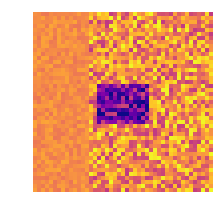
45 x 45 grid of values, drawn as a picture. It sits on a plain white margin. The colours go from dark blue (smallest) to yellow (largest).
No row or column stands out. An odd patch, lower than its surroundings, sits in the centre. No regular stripes run through it. The left part is calmer, up to a seam about 30% of the way across. Most values sit high, with a long tail of low ones.
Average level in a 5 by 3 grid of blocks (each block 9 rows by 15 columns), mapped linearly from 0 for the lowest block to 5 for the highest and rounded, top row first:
5 5 5 | 5 5 5 | 5 0 5 | 5 4 5 | 5 5 5
